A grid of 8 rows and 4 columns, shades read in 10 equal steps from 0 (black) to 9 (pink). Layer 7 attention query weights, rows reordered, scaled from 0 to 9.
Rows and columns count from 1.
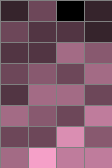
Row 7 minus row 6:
-2 -1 4 -2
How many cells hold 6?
6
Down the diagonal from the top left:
2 3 6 6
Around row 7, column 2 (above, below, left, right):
5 9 4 8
